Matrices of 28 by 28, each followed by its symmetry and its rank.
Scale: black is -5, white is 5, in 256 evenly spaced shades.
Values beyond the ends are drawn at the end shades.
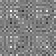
symmetric, rank three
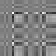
symmetric, rank one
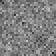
symmetric, full rank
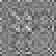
symmetric, rank three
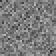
symmetric, full rank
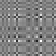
symmetric, rank one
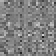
neither, rank five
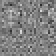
neither, rank five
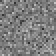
symmetric, full rank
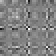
symmetric, rank three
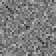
symmetric, full rank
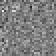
neither, rank five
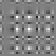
symmetric, rank one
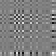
symmetric, rank one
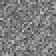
symmetric, full rank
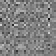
neither, rank five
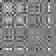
symmetric, rank three
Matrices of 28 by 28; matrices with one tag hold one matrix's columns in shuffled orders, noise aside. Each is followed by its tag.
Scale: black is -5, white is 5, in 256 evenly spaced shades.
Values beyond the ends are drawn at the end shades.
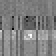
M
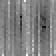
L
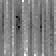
L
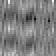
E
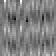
E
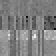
M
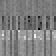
M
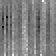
L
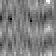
E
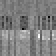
M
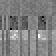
M
